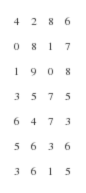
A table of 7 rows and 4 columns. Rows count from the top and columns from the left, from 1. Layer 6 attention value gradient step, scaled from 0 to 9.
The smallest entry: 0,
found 2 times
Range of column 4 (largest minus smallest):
5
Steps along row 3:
up down up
